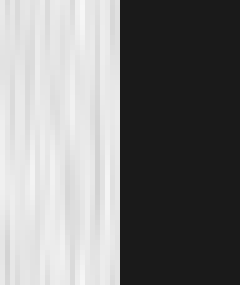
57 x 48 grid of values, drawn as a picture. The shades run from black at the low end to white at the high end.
It is made of 1 by 2 panels. Panel 1,1: very high, streaked downward, faint in contrast. Panel 1,2: very low, flat.
